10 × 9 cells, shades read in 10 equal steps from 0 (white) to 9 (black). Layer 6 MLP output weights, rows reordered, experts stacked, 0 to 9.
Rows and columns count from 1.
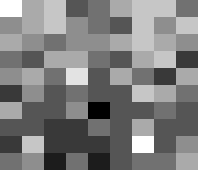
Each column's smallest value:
0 2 2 1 4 3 0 2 2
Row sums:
28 32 32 40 37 44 51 52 46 49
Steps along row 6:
down up down up same down up up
